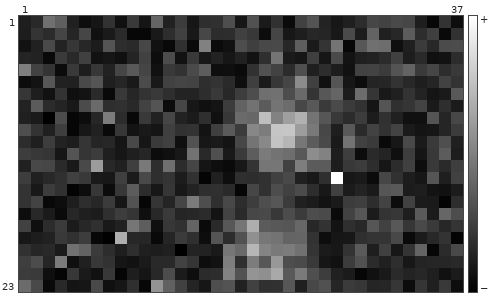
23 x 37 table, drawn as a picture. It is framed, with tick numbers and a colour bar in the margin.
Stripes: none. Slope: none. Histogram: skewed, a long tail of high values. Bumps: two. Average level on the scale: 20%. Seam: none. Odd rows or columns: none. Mirror symmetry: none.
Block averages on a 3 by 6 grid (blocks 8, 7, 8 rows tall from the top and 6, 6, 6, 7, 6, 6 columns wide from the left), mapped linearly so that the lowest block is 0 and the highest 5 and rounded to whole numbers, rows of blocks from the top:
0 0 0 2 1 0 | 0 0 0 5 1 0 | 0 0 1 4 0 0
